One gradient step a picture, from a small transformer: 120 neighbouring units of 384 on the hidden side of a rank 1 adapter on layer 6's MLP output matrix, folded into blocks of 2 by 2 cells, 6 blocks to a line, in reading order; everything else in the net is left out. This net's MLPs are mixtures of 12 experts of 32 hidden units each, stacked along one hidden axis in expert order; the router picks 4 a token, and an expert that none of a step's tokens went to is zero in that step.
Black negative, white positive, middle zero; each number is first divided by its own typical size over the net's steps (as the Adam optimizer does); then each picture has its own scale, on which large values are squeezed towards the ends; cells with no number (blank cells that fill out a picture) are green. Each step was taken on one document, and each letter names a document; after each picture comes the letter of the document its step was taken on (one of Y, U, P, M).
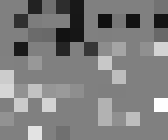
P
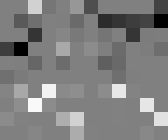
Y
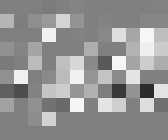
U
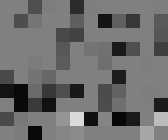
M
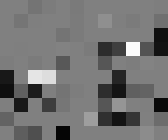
M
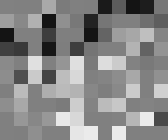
U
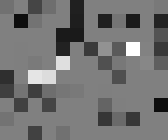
P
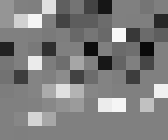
U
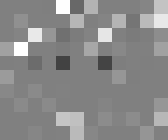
Y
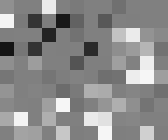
U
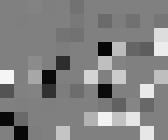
M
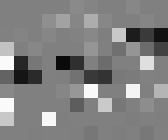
U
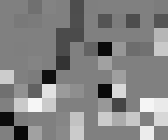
M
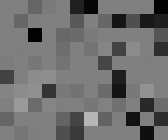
M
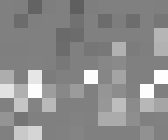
M
